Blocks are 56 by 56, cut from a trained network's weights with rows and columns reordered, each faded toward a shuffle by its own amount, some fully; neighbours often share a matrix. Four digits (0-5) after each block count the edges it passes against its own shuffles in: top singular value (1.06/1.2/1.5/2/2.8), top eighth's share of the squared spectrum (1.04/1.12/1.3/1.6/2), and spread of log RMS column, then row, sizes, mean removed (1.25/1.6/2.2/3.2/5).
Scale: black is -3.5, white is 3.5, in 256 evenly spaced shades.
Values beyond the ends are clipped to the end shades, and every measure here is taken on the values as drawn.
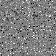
2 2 0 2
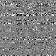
3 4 0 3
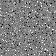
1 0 0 0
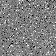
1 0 0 0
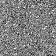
0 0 0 0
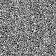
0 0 0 0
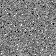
0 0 0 0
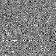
2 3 1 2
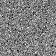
1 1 0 0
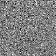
2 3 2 1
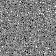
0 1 0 0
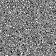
0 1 0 0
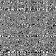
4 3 0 3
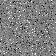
0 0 0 0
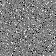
0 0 0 0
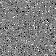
2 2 0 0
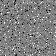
0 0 0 0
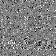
2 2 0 2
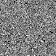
2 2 0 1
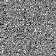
3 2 1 1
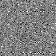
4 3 1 2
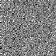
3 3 1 1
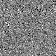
2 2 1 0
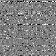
4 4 0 3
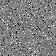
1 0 0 0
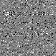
3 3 0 2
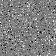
1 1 0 1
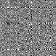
4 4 2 2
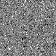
2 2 1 0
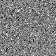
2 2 1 0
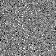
1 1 1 0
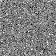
1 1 0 0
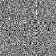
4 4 2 2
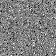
1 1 0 0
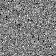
2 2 0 0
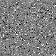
2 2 0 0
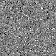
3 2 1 1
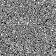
1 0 0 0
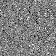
1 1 0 0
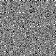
3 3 1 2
